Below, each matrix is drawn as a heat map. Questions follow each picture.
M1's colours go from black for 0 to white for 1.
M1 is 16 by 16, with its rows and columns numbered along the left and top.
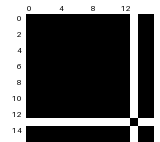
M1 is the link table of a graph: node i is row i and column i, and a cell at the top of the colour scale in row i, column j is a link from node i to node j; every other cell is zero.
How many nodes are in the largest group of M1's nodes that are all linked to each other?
2
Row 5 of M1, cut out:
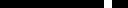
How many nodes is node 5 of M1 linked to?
1
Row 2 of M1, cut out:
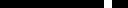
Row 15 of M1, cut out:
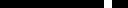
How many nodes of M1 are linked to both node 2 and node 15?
1
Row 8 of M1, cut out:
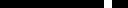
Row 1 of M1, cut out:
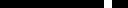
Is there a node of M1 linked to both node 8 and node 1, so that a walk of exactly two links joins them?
yes
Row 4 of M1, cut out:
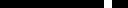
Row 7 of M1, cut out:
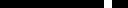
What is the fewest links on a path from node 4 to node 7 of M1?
2
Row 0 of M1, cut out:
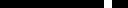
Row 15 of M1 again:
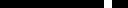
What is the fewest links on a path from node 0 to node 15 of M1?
2
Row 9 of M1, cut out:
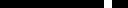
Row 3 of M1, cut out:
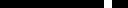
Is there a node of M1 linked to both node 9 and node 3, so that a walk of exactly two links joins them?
yes
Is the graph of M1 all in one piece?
yes
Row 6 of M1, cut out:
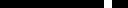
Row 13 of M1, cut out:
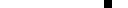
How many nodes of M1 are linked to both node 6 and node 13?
0
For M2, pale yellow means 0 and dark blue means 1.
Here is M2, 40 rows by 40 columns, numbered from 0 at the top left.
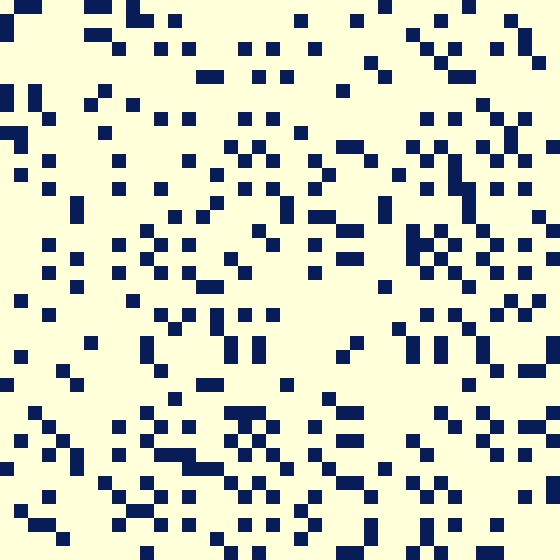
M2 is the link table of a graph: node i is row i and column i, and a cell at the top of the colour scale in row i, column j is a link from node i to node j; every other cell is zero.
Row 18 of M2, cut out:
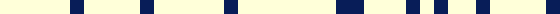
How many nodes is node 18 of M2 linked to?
9
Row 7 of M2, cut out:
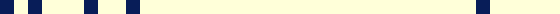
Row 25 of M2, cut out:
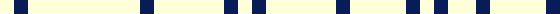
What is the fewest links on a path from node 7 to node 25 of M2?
2
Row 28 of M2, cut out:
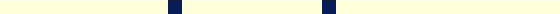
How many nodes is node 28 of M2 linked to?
2
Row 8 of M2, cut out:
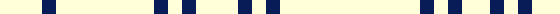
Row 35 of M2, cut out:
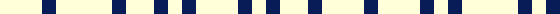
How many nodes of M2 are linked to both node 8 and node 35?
8
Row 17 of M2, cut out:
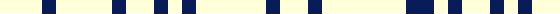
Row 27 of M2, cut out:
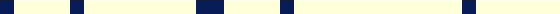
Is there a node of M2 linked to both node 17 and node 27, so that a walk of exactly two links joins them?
no
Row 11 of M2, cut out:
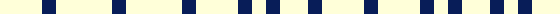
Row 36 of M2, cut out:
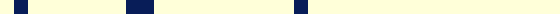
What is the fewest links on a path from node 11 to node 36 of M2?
4
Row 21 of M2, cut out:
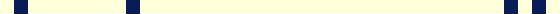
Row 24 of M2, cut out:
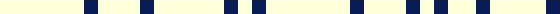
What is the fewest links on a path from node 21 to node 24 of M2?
3
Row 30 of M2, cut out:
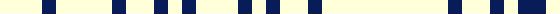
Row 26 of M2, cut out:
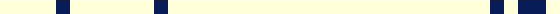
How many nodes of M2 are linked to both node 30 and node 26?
4
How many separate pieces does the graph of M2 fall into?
1
